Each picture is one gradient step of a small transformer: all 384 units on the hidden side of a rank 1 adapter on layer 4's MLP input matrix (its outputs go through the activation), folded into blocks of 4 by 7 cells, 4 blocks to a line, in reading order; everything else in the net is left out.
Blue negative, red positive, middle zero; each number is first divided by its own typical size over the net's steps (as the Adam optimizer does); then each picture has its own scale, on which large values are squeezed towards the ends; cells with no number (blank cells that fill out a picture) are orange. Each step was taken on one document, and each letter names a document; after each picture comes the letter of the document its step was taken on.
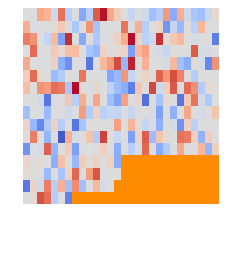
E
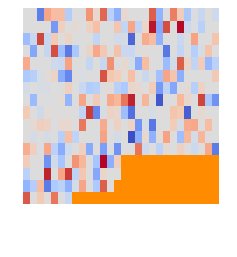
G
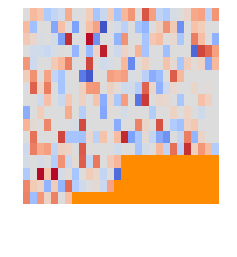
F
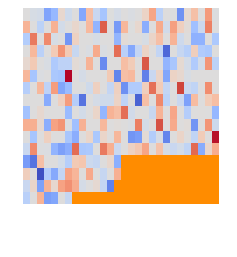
E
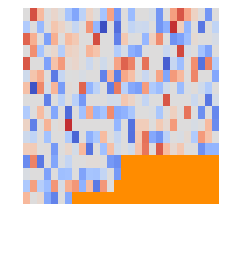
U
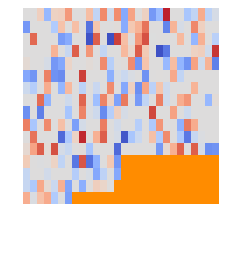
F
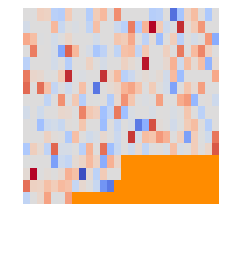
G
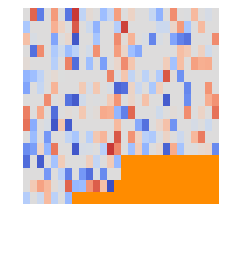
U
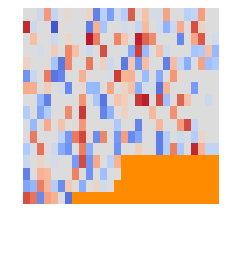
F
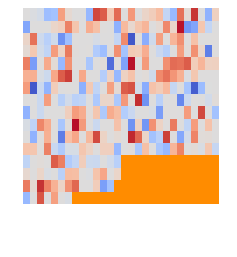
E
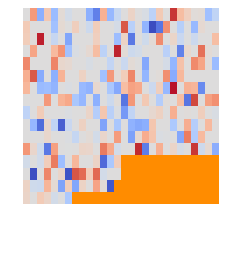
G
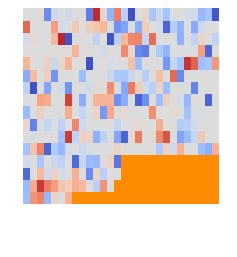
F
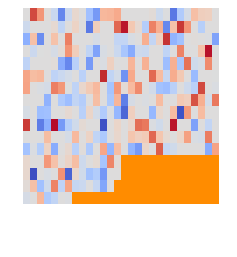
G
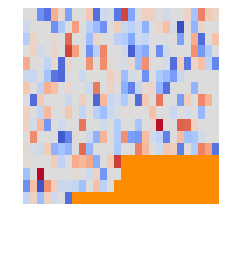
F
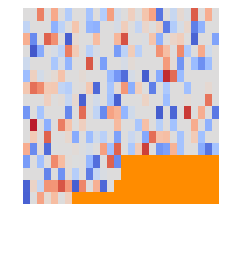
E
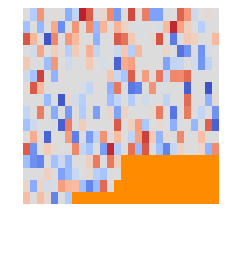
U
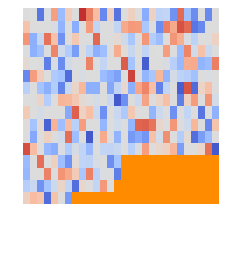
E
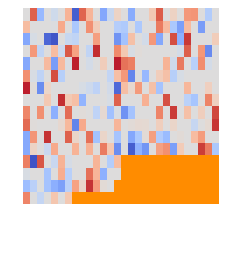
U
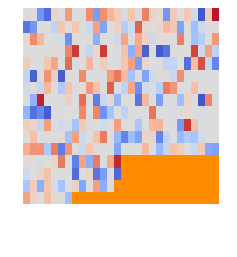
F
